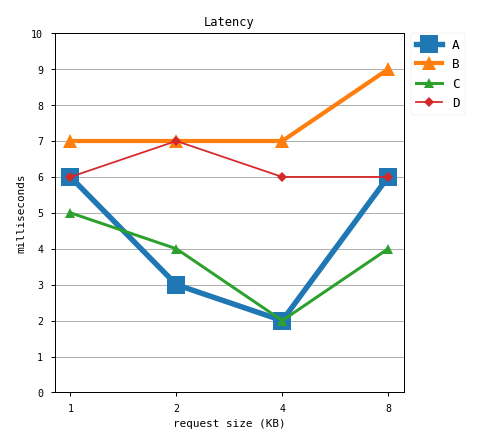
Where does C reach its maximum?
1
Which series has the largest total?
B
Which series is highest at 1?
B
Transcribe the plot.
Title: Latency
x-axis: request size (KB), ticks 1 2 4 8
y-axis: milliseconds, ticks 0 1 2 3 4 5 6 7 8 9 10
Legend: A, B, C, D
Values:
A: 6 3 2 6
B: 7 7 7 9
C: 5 4 2 4
D: 6 7 6 6
